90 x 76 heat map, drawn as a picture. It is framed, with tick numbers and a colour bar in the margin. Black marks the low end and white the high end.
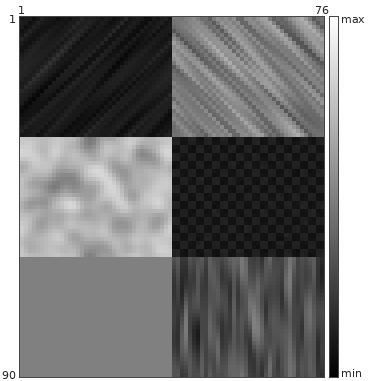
It is made of 3 by 2 panels. Panel 1,1: very low, slanting up to the right, faint in contrast. Panel 1,2: middling, slanting down to the right. Panel 2,1: high, blotchy. Panel 2,2: very low, checkered, faint in contrast. Panel 3,1: middling, flat. Panel 3,2: low, streaked downward.
